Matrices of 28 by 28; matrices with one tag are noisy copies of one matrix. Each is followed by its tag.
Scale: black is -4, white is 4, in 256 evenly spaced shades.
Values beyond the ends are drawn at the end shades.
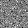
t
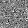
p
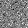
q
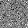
q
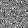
t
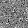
p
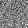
q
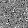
p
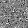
p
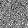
q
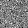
t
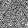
q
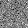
q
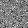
t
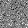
q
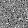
p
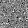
p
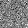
q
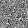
p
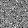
t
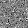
p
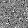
p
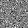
t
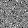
t
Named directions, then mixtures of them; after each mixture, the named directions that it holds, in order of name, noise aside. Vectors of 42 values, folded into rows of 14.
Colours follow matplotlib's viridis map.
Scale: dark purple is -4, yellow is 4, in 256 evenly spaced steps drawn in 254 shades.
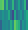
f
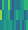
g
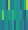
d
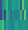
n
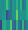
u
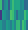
g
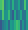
d, f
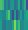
f, u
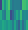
g, n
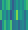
g, u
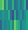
f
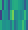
f, g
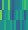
g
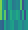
n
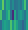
f, g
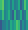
d, f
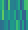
d, f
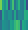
f, g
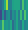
n, u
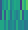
d, n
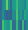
n, u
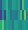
n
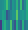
u
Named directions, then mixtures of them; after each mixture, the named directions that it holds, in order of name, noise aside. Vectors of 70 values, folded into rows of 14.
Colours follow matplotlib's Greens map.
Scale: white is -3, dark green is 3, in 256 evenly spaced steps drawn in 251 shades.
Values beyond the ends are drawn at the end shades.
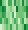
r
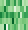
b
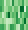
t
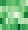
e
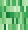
b, t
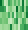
r, t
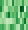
t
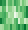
e, r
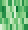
r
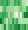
b, e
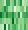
b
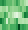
e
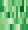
r, t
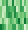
r, t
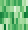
b, e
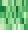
e, r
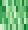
r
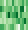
e, t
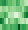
e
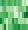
b, e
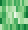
e, r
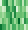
r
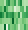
b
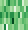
b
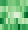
e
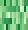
b, t
